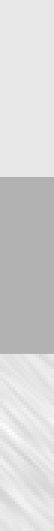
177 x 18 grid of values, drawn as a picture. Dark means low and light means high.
The table splits into 3 rows of 1 panel. Panel 1,1: very high, flat. Panel 2,1: high, flat. Panel 3,1: very high, slanting down to the right, faint in contrast.
